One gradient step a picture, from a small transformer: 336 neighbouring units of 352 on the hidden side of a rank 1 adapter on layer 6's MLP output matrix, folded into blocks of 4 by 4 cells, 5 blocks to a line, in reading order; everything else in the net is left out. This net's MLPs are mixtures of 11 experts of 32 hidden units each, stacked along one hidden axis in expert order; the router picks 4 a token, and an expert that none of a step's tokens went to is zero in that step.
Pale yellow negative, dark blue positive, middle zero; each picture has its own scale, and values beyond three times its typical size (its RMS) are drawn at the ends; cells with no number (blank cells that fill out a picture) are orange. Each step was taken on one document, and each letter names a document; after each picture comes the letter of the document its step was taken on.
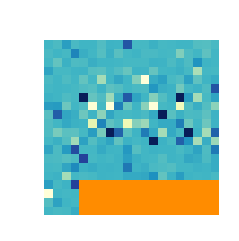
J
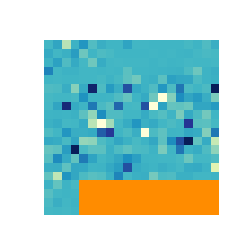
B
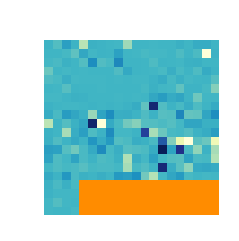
B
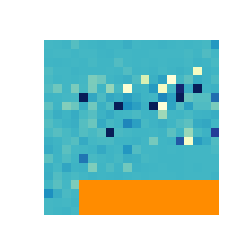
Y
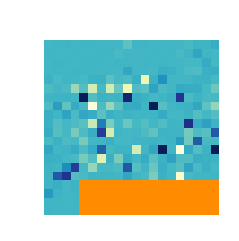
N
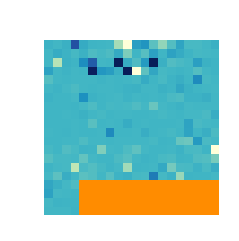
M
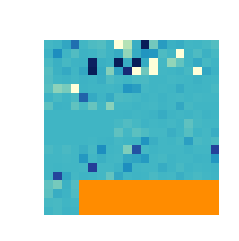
M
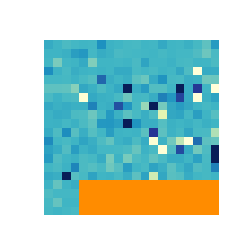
J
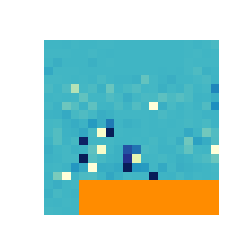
N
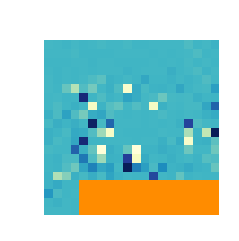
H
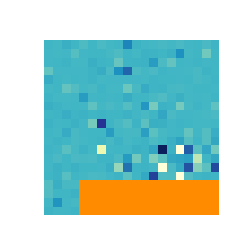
B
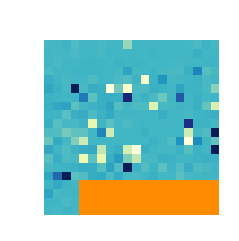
H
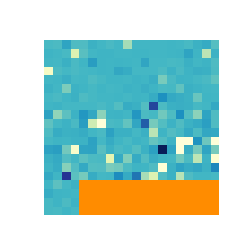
J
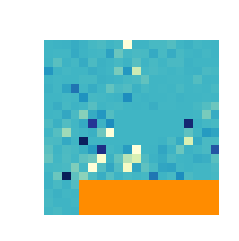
H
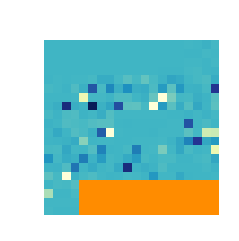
N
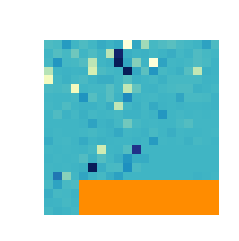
M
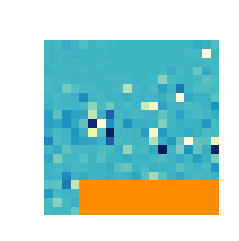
B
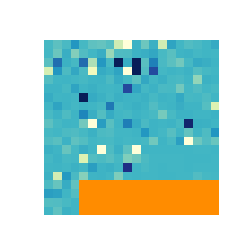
M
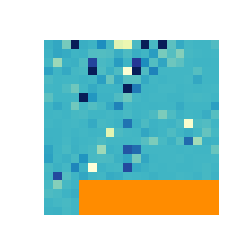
M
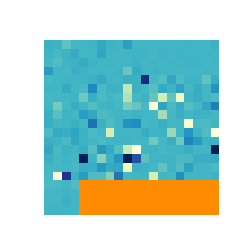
H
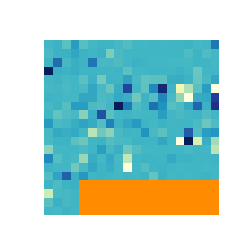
Y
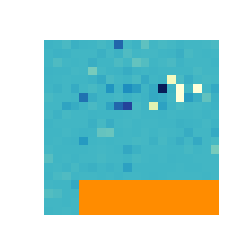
Y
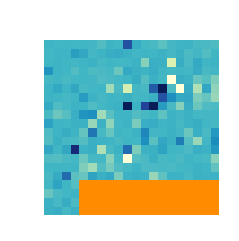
J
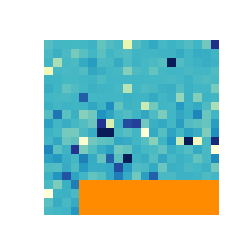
J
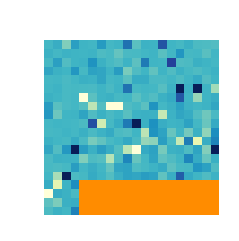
J
